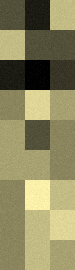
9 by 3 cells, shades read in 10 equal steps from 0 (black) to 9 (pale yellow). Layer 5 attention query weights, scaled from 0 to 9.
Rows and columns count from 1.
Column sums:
43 44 49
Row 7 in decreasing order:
9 7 5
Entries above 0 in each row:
3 3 2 3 3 3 3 3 3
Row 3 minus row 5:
-5 -3 -3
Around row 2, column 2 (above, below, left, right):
1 0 7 3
